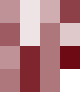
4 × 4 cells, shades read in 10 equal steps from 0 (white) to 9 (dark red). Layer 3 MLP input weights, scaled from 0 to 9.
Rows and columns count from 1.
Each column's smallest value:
4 1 3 0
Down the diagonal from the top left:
4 1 5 0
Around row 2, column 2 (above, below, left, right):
1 8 6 5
